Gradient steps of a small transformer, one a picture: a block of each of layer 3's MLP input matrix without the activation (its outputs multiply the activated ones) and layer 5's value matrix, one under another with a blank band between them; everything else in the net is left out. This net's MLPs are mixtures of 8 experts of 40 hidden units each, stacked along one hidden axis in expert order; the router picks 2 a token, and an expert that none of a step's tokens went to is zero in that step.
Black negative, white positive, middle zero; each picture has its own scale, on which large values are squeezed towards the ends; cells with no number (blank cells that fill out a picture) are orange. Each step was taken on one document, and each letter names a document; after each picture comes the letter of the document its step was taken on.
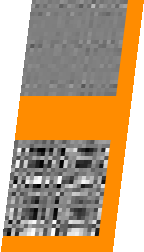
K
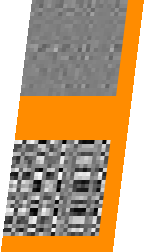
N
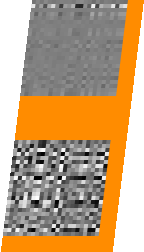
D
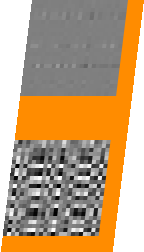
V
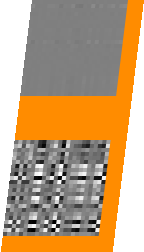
D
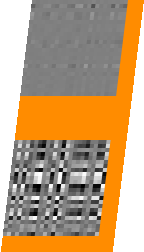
D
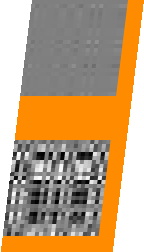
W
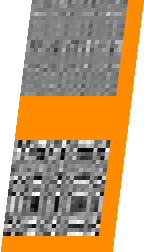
K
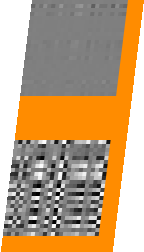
D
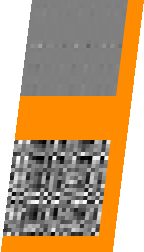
V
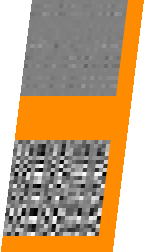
D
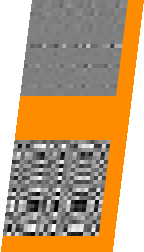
V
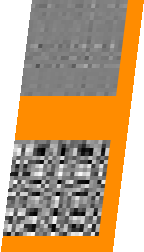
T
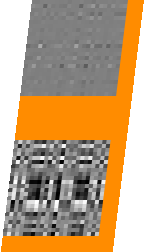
T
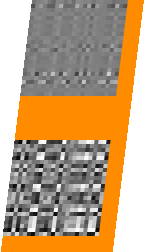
N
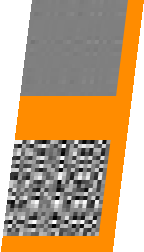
V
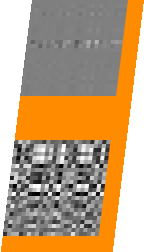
T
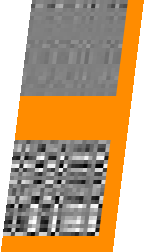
N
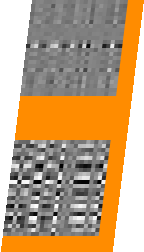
N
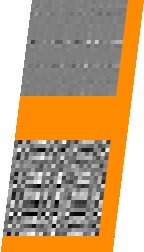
K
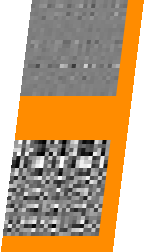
V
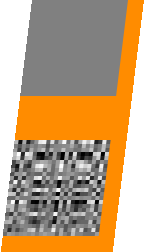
W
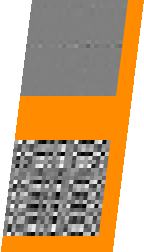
V
